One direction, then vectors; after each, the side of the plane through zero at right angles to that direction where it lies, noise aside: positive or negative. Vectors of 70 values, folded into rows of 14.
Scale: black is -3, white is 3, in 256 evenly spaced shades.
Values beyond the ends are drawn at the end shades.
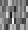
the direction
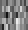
negative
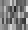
positive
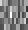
negative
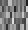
positive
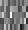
negative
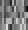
negative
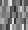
positive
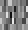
positive
